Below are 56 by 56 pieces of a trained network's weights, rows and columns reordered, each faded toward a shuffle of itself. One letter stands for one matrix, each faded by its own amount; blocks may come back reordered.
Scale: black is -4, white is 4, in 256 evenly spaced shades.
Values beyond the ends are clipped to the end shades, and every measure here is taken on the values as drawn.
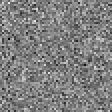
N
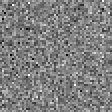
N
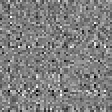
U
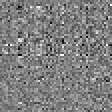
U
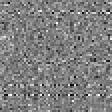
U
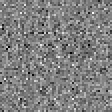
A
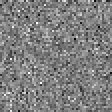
A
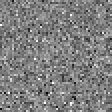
A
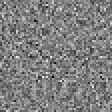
N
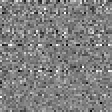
U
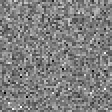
N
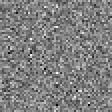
N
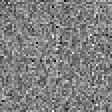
N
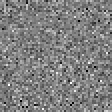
A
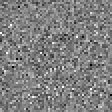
A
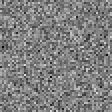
N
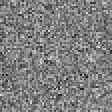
N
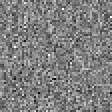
N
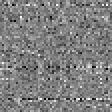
U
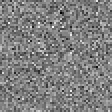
N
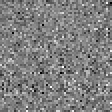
A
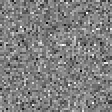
A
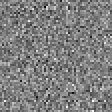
N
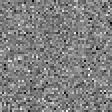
A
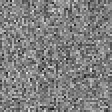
N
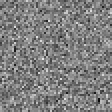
N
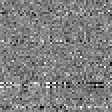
U
